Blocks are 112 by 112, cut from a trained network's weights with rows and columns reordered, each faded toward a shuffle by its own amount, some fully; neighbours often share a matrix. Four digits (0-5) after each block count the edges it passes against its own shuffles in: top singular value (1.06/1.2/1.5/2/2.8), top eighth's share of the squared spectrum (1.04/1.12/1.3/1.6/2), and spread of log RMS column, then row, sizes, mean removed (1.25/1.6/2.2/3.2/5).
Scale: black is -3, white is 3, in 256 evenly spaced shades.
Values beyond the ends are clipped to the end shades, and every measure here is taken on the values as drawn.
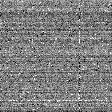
4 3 1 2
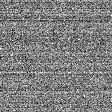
3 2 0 1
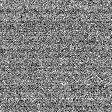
3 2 0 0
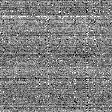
4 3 2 2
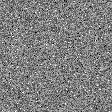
0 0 0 0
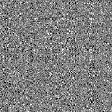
4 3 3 2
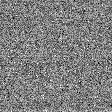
1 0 0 0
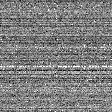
5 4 1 3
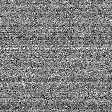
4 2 0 1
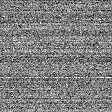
4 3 0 2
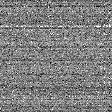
4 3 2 2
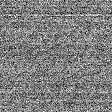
3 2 0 0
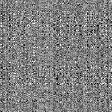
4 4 2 3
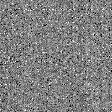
2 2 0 2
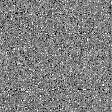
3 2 0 2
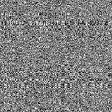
4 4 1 3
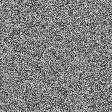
0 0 0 0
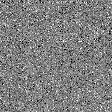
2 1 0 1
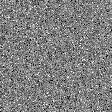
1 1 0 0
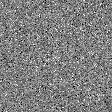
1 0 0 0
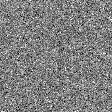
0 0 0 0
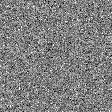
1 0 0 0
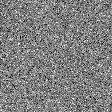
2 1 0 0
